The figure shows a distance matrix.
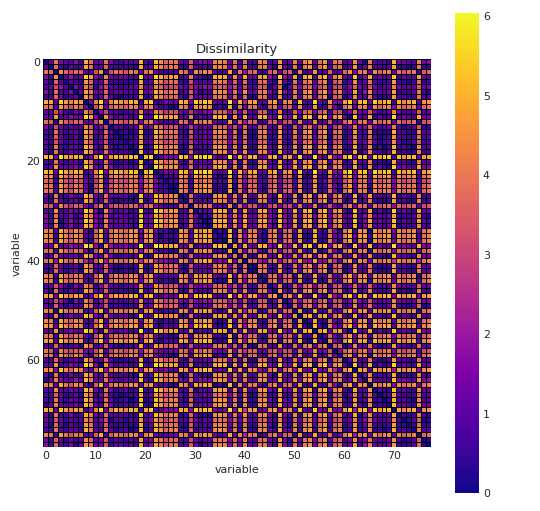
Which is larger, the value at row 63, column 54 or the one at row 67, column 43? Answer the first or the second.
the second
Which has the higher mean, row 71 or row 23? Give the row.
23
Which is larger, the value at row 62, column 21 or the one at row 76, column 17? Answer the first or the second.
the first
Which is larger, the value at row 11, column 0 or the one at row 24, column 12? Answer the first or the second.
the first
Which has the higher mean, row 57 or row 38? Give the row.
38
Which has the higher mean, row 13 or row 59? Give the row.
59
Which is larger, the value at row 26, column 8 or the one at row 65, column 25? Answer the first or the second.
the first
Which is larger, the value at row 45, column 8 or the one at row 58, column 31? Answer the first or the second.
the first
